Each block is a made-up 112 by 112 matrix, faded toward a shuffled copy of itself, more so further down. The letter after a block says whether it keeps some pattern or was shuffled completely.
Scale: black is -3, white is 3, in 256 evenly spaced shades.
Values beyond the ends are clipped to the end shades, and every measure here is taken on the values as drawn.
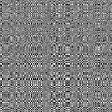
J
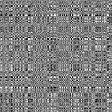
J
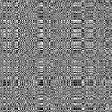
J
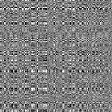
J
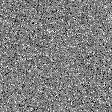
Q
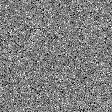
Q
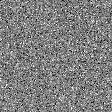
Q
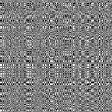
J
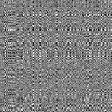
J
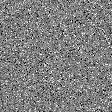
Q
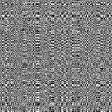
J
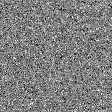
Q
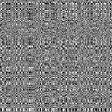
J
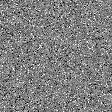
Q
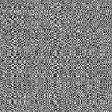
J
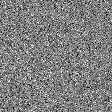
Q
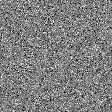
Q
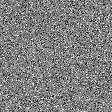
Q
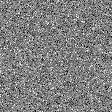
Q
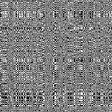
J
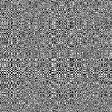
J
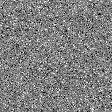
Q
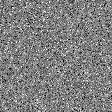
Q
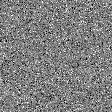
Q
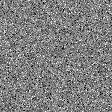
Q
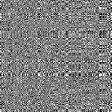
J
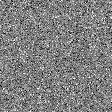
Q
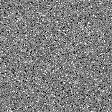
Q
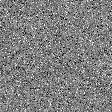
Q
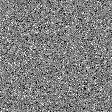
Q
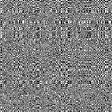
J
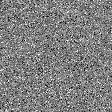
Q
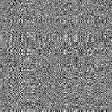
J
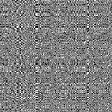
J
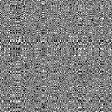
J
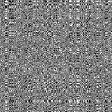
J
